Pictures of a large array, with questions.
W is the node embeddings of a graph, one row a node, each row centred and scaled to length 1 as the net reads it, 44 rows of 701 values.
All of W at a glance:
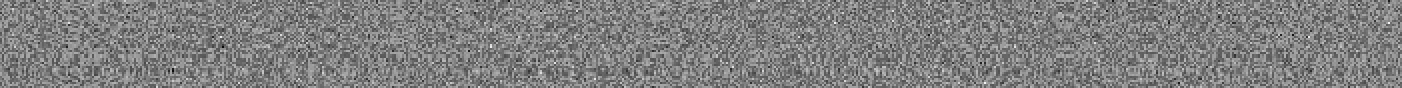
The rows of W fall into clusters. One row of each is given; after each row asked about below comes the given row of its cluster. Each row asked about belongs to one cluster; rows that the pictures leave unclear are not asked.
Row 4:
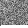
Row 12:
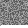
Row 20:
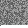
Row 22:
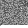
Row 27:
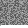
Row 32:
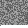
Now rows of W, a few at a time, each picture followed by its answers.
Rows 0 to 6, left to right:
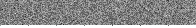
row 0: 27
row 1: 32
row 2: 4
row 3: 32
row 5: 20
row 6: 20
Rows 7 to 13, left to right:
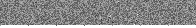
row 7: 27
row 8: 4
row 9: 4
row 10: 20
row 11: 27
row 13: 27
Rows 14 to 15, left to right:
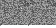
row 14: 22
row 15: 22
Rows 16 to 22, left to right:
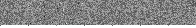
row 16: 20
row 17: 4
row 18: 12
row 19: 4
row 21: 4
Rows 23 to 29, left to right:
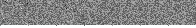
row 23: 22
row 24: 27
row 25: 32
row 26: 4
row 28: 27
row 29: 32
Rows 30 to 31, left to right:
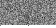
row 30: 32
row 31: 20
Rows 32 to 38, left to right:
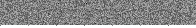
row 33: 12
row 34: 22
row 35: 22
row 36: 12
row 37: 12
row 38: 20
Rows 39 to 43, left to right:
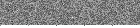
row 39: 32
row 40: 12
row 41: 20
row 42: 4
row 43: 32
